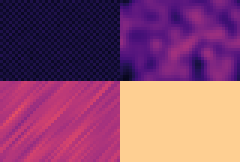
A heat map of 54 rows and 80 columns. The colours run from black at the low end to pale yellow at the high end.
The table splits into 2 rows of 2 panels. Panel 1,1: very low, checkered, faint in contrast. Panel 1,2: low, blotchy. Panel 2,1: middling, slanting up to the right, faint in contrast. Panel 2,2: very high, flat.
